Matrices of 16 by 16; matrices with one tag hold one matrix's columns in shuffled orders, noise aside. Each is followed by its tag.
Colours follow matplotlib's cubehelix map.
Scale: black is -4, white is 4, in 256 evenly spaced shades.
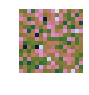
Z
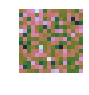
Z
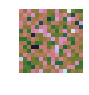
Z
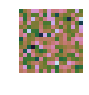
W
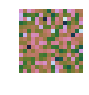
W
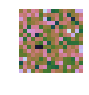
Z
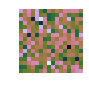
W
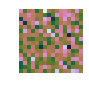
Z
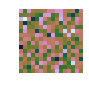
W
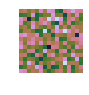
W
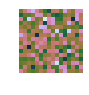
W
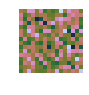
Z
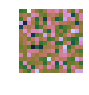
Z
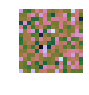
Z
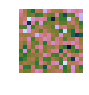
W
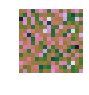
W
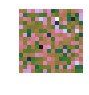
W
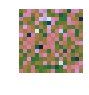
W
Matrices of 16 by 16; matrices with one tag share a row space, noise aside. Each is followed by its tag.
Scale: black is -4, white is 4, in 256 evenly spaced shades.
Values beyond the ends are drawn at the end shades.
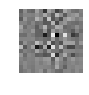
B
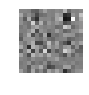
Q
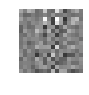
B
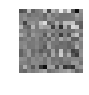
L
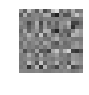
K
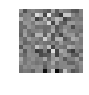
B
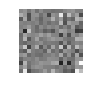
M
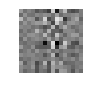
B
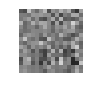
L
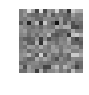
K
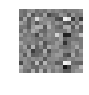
Q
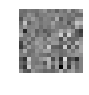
M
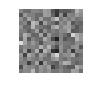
K
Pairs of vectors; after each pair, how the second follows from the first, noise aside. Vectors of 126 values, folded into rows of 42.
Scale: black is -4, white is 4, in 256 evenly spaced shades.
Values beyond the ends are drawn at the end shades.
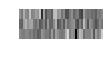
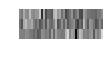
copied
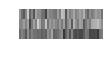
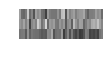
copied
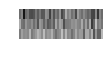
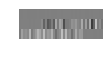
partly zeroed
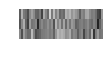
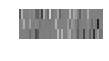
partly zeroed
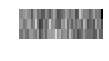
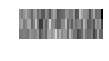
copied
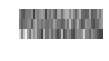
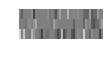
partly zeroed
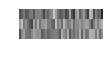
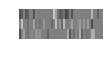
partly zeroed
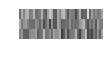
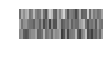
copied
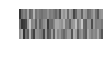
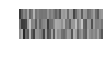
copied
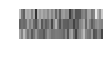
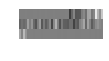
partly zeroed
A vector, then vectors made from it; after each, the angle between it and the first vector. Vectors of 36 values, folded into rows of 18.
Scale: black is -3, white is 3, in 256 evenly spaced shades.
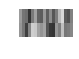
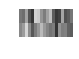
orthogonal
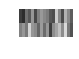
orthogonal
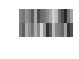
orthogonal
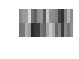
nearly opposite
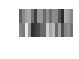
nearly opposite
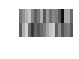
nearly opposite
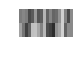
nearly parallel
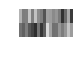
partly opposed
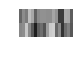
nearly opposite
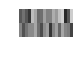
partly aligned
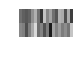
partly aligned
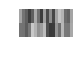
nearly parallel
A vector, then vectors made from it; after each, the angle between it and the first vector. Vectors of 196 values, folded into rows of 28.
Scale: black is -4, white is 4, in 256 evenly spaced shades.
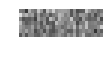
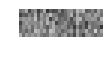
nearly opposite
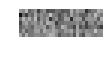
nearly opposite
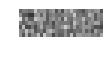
orthogonal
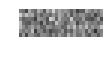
nearly parallel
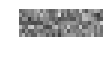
orthogonal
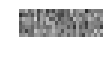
nearly opposite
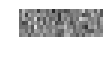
partly opposed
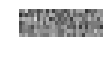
nearly opposite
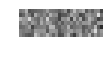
partly opposed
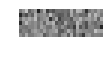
nearly opposite
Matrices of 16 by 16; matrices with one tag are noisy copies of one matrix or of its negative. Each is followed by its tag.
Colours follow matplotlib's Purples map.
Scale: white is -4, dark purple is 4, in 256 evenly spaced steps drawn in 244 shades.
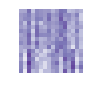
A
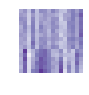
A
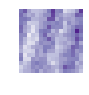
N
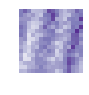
N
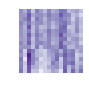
A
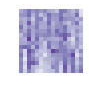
A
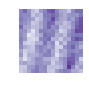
N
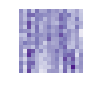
A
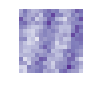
N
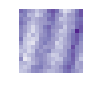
N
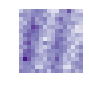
N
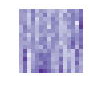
A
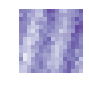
N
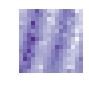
N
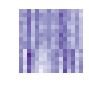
A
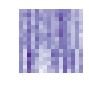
A
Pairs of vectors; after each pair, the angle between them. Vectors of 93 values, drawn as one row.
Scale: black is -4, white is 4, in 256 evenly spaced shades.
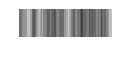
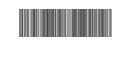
partly aligned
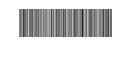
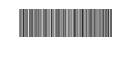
nearly parallel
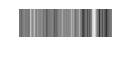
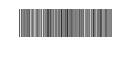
orthogonal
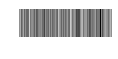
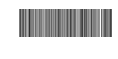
nearly opposite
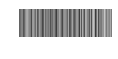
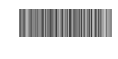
nearly parallel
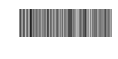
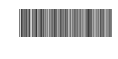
partly opposed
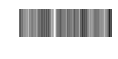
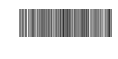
partly aligned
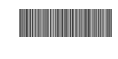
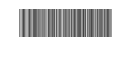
partly opposed
